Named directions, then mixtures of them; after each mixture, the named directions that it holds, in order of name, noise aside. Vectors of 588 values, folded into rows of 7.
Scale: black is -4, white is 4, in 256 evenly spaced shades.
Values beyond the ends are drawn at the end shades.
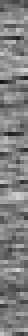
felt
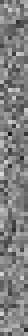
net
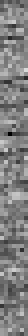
felt, net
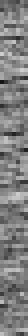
felt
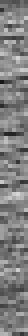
felt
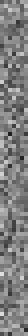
net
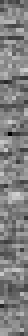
felt, net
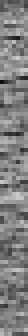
felt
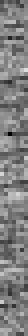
felt, net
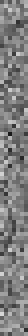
net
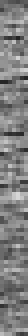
felt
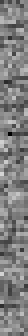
felt, net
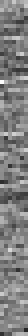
felt, net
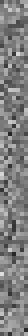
net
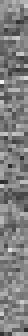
felt, net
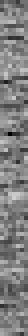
felt, net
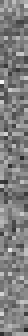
felt, net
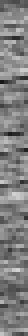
felt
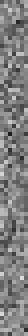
net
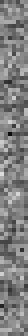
felt, net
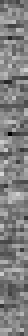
felt, net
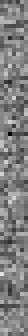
felt, net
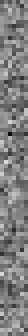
felt, net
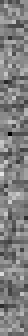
felt, net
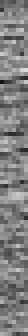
felt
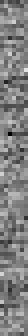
felt, net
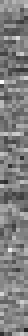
felt, net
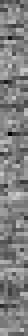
felt, net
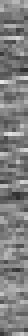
felt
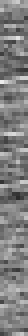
felt
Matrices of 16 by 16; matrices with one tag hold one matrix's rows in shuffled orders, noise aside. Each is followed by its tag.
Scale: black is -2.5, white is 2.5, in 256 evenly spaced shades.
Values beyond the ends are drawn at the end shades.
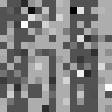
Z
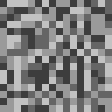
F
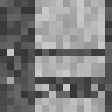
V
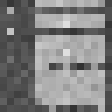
V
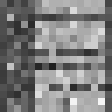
V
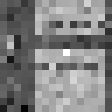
V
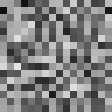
F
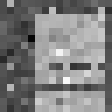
V
